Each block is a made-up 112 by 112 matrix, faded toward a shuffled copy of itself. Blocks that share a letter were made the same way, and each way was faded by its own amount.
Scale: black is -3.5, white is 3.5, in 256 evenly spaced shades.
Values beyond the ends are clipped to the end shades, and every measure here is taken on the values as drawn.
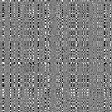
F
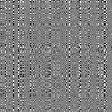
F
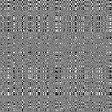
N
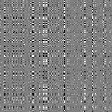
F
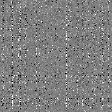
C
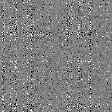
C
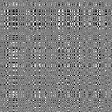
N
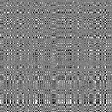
N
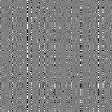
F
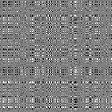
N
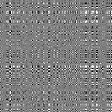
N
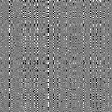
F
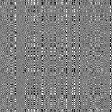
F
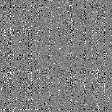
C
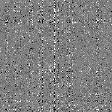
C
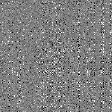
C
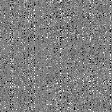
C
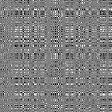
N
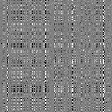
F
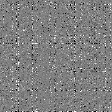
C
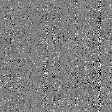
C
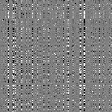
F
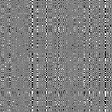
F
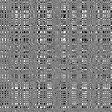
N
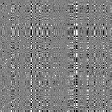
F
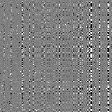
F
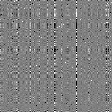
F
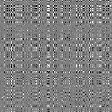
N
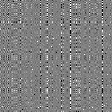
F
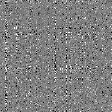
C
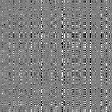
F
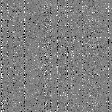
C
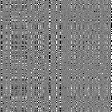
F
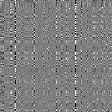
F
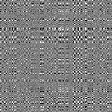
N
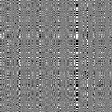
F
